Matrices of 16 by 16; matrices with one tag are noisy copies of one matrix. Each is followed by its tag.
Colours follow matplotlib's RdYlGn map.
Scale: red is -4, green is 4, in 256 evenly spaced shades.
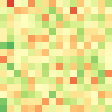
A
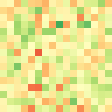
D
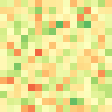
D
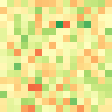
D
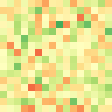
D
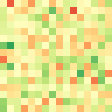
A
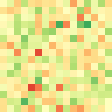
D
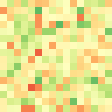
D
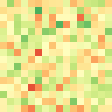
D
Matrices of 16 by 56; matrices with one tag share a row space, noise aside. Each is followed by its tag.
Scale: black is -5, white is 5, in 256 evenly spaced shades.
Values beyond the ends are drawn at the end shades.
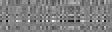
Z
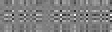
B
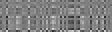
Z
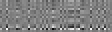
Z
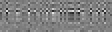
Z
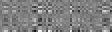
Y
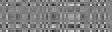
Z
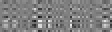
Y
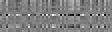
Z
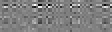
Y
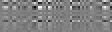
Y
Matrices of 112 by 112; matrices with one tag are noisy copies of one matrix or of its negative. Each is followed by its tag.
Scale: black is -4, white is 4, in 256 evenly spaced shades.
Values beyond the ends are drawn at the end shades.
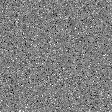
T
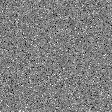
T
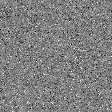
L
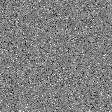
T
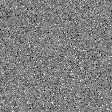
L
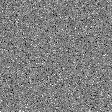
T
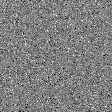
T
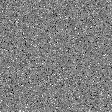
T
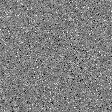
L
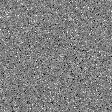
L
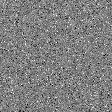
T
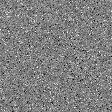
L
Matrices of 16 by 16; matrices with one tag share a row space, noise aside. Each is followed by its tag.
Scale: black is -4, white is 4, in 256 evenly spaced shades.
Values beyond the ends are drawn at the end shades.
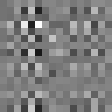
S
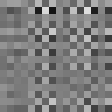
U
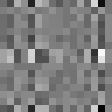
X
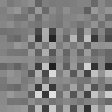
U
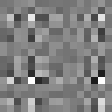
X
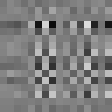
U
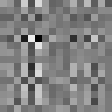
S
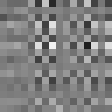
U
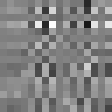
U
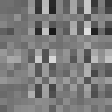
U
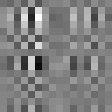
S
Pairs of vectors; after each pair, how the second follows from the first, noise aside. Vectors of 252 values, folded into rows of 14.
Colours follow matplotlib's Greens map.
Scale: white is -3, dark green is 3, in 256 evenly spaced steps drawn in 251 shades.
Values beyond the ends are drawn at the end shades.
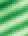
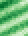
copied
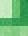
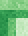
reversed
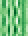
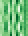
wrapped around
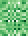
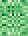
reversed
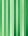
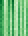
reversed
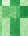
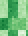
reversed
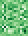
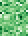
wrapped around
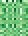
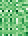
wrapped around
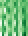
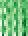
copied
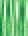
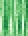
reversed
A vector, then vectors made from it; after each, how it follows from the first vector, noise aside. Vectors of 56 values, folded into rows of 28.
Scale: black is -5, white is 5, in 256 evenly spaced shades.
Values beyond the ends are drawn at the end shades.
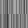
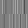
partly zeroed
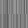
shrunk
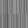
shrunk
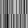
scaled up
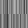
copied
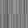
shrunk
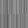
shrunk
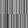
copied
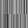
copied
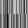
scaled up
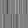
partly zeroed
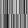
scaled up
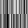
scaled up
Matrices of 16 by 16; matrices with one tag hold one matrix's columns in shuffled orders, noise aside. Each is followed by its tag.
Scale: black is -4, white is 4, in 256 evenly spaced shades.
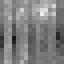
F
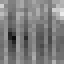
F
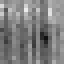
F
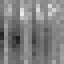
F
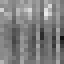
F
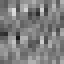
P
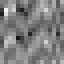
P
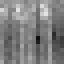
F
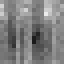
F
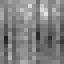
F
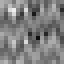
P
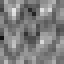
P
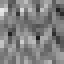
P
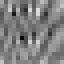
P
